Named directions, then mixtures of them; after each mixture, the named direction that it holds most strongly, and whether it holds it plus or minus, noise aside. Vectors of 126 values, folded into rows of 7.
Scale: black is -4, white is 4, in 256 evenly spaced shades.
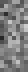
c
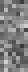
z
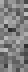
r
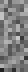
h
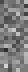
r, minus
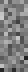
h, plus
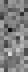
h, minus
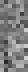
z, minus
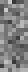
z, plus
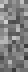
h, plus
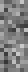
z, minus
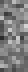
c, plus
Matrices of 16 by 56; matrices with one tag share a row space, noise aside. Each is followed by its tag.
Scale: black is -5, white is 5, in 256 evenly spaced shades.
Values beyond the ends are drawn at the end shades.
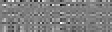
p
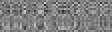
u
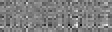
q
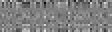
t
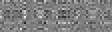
u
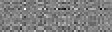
u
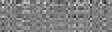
t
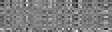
q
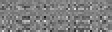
t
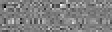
p
